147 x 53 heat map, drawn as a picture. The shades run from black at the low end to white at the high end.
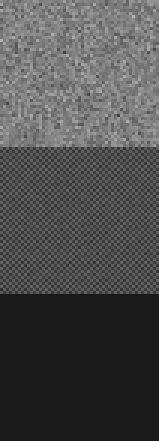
It is made of 3 by 1 panels. Panel 1,1: middling, fine-grained. Panel 2,1: low, checkered. Panel 3,1: very low, flat.
